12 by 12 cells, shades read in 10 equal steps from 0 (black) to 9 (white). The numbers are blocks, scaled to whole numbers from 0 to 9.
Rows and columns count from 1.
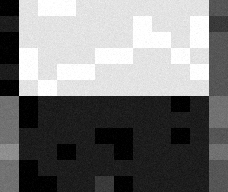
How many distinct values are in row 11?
4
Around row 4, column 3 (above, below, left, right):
8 8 9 8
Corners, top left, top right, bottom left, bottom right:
0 3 4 3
